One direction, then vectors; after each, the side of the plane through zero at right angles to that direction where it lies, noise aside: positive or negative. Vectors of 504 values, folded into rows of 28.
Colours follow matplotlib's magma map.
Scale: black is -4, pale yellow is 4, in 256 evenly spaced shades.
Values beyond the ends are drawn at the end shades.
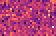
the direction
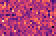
negative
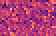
positive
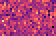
negative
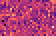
positive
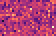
positive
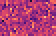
positive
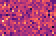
negative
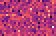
positive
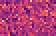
negative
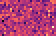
positive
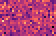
negative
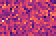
negative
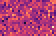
positive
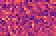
positive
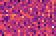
positive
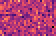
negative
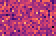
negative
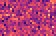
positive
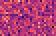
negative
